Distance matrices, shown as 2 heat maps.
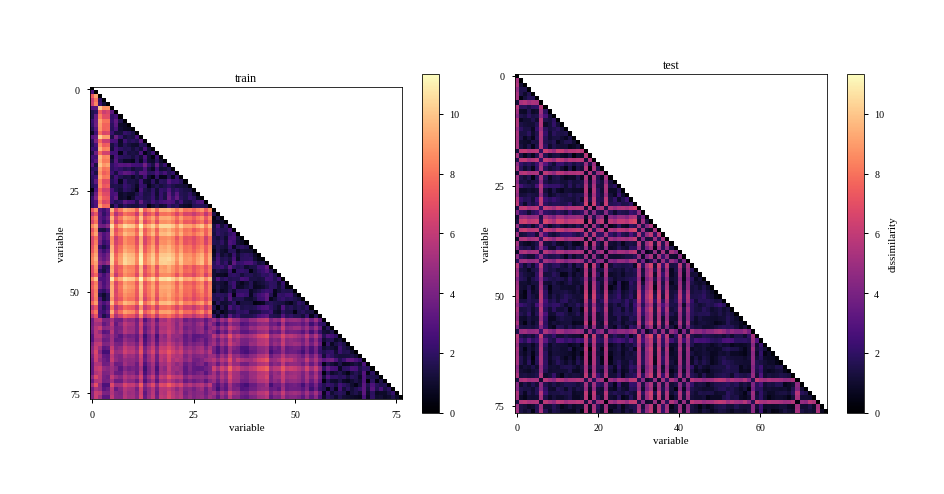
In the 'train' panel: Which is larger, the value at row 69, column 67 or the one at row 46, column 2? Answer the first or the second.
the second
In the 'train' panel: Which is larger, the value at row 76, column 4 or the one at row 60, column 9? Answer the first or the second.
the second
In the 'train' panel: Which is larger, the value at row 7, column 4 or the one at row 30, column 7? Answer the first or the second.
the second
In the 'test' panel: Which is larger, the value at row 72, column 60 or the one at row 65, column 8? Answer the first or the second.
the first
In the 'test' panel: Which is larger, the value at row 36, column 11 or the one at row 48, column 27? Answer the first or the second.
the first
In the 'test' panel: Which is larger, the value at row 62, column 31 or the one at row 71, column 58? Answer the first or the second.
the second
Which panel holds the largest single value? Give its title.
train
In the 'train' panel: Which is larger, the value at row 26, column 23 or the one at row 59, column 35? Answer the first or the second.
the second
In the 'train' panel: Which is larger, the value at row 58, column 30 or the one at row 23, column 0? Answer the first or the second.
the first
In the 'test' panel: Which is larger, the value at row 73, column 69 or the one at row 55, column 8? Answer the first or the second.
the first
